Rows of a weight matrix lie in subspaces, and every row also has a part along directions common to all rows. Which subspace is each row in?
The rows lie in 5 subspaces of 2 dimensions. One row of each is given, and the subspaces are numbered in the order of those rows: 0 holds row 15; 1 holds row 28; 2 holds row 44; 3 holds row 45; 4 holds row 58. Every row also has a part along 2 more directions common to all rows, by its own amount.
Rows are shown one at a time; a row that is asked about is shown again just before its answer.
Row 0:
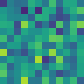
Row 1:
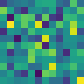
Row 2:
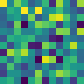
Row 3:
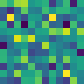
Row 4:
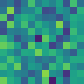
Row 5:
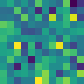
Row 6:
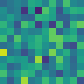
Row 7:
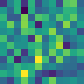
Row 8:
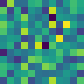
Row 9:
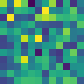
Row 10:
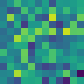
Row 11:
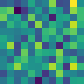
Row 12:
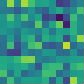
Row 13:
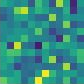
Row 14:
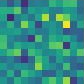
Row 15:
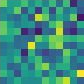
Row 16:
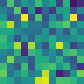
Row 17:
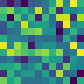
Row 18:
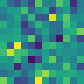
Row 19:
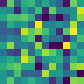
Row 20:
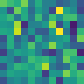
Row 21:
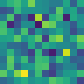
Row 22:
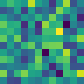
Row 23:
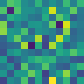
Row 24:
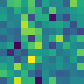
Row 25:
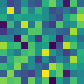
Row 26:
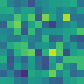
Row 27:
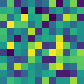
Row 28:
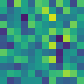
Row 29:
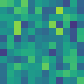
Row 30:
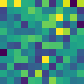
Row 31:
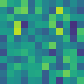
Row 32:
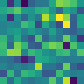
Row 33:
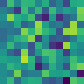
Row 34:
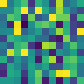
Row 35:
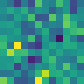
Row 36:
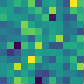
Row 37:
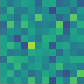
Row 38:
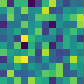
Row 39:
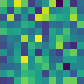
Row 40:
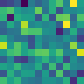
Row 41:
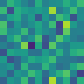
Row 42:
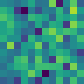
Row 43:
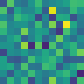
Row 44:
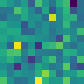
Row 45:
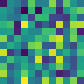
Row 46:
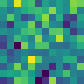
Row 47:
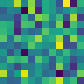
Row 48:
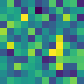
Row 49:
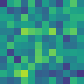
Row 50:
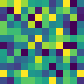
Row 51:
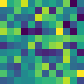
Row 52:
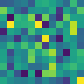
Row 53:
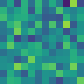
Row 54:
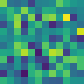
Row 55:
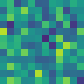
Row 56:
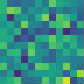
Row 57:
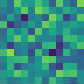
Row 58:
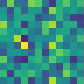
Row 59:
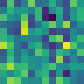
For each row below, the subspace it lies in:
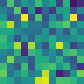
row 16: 2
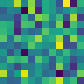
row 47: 3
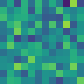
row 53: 3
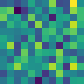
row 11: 2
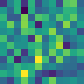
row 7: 0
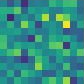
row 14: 0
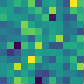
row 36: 2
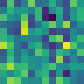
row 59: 1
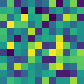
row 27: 1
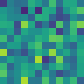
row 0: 3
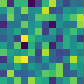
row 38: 4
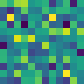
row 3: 0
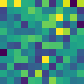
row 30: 3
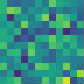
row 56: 0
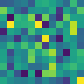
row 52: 1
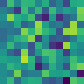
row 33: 0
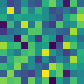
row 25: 4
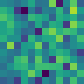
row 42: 2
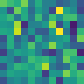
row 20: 3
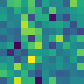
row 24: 2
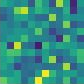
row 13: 2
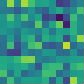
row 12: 0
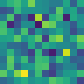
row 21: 1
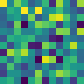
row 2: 3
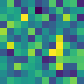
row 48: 1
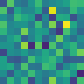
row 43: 4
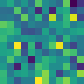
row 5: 2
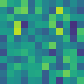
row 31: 3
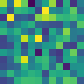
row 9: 4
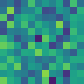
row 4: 4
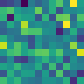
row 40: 0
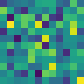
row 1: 1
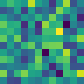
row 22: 4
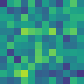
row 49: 0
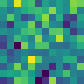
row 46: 2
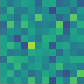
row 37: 4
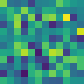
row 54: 1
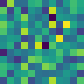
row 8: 4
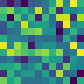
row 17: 0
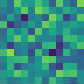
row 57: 1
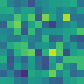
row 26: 1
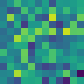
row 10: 0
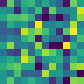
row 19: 0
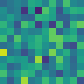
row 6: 3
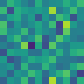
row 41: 4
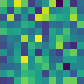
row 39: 4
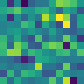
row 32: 0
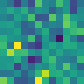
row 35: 2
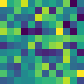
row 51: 0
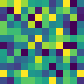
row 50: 2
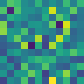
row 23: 4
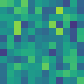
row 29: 3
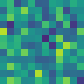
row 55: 1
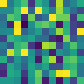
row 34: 3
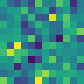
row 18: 2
